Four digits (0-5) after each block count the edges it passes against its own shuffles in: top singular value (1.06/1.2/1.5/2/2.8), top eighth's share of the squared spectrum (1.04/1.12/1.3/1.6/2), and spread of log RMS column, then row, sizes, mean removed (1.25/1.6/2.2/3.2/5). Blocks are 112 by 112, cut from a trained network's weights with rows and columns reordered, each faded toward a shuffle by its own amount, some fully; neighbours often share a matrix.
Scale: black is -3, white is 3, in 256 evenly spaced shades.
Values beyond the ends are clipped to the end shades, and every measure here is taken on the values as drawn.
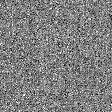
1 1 0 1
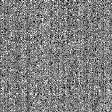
3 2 0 2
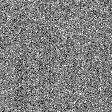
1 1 0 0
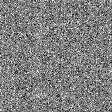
1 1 0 1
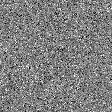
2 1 0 0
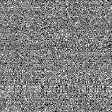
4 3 2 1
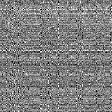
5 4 3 3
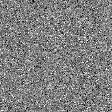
2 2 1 1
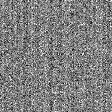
3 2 0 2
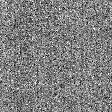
2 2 0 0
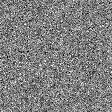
0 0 0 0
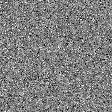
1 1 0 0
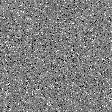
0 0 0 0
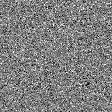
2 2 0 0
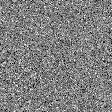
0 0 0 0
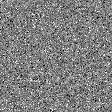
0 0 0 0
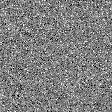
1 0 0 0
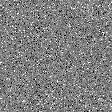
0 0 0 0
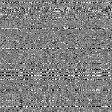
5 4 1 4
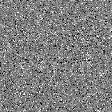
3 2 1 1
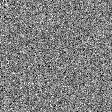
1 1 0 0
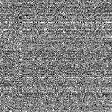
4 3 1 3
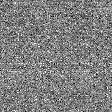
3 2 0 1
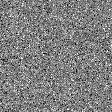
2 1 0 0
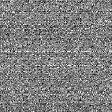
4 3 1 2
